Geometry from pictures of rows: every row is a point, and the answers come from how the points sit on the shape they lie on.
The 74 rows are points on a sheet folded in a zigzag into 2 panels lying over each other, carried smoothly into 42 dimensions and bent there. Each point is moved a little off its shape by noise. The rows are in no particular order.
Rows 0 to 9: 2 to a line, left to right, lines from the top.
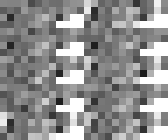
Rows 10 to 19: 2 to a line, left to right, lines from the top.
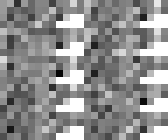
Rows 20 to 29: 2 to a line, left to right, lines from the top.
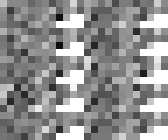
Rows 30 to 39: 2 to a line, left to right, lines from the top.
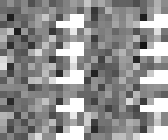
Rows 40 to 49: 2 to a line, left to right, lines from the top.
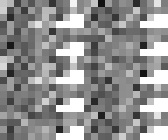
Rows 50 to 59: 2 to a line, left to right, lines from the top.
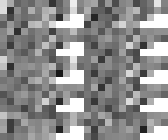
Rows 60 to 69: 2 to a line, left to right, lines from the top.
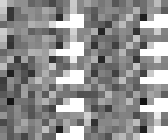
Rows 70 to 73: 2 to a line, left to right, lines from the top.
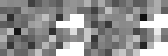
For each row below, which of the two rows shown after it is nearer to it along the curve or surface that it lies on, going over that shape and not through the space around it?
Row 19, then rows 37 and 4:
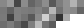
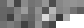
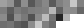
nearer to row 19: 4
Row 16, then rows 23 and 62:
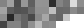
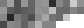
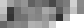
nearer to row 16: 23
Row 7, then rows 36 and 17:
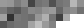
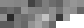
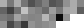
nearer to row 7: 36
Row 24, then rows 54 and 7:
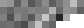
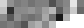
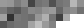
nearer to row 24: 54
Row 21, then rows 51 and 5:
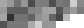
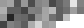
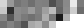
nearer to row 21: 51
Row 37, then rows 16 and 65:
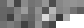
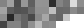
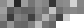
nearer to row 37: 65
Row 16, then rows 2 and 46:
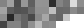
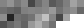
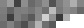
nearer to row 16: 2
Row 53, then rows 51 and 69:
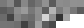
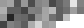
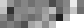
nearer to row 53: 69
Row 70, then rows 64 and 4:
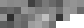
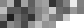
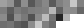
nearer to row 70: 64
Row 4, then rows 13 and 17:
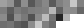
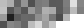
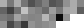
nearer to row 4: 17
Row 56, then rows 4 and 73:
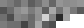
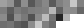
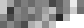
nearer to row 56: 4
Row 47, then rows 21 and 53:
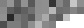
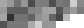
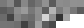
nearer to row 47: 21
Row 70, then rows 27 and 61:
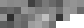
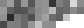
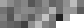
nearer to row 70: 27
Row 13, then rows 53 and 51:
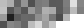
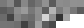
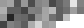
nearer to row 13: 51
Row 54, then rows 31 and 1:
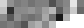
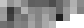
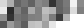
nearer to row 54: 1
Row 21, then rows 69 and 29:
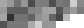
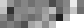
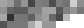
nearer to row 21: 29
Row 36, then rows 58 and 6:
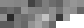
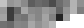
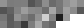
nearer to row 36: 58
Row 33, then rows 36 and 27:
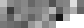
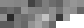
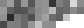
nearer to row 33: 27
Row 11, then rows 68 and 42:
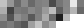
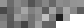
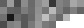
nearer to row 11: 68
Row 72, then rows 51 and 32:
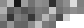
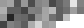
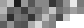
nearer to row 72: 32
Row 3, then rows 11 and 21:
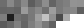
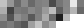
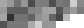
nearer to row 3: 21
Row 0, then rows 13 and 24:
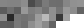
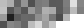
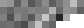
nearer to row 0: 13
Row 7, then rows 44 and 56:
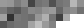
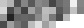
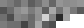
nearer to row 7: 44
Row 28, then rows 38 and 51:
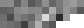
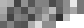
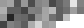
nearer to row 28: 38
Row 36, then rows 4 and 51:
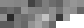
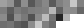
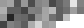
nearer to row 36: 51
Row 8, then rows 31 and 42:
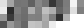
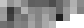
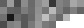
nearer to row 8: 31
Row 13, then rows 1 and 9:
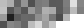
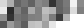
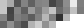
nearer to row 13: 1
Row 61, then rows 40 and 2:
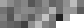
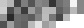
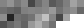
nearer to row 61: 40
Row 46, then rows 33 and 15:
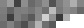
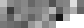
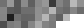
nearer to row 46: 33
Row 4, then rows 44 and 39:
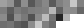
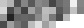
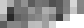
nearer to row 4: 44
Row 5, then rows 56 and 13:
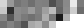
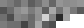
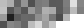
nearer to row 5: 13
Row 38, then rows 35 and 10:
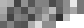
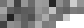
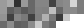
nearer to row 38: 10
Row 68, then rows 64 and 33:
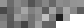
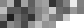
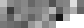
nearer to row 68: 33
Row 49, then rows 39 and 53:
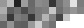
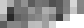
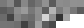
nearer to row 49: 53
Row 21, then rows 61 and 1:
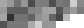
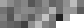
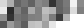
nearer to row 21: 1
